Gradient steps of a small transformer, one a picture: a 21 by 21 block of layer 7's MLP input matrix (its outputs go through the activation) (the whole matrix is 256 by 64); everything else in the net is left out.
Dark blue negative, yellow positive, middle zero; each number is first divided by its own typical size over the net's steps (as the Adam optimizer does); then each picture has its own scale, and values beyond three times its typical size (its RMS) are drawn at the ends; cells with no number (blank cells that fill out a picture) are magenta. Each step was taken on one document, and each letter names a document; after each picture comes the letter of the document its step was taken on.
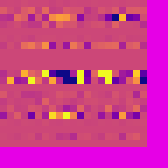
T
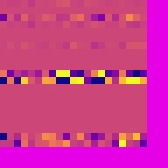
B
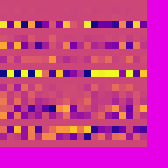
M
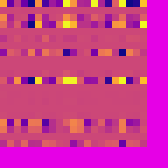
T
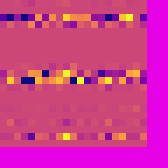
T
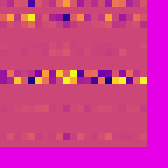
T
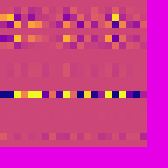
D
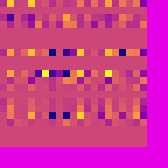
T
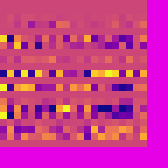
M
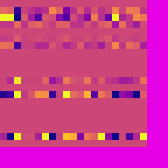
D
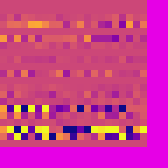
M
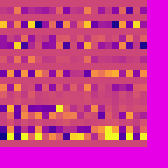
M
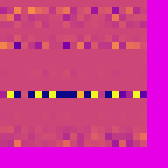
D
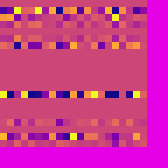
D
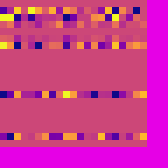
D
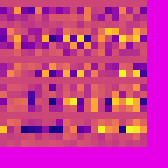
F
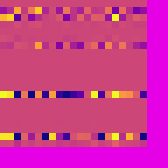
D
